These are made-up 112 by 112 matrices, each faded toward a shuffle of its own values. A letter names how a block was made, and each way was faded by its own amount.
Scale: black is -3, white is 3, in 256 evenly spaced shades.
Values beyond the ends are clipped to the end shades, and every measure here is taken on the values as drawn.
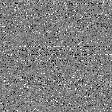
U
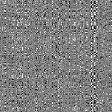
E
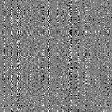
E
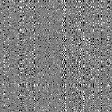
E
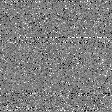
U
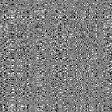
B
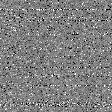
U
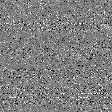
U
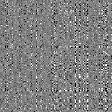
E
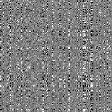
E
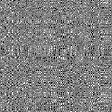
B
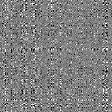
E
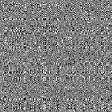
B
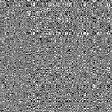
B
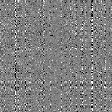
E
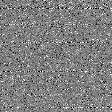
U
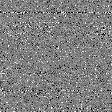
U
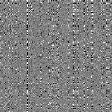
E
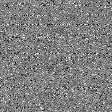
U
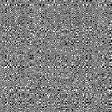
B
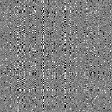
E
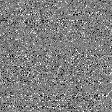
U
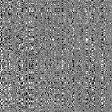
E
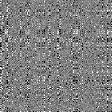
E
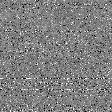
U
